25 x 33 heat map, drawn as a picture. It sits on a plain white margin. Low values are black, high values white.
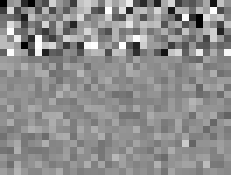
Ninth with the highest average: top middle. Slope: none. Mirror symmetry: none. Histogram: heavy tails on both sides. Seam: horizontal, 30% of the way down, the bottom part calmer. Grain: fine. Stripes: none.
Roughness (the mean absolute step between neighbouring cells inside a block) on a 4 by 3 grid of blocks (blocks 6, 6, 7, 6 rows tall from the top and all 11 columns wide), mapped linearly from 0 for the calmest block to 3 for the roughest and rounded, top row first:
323 | 111 | 000 | 000
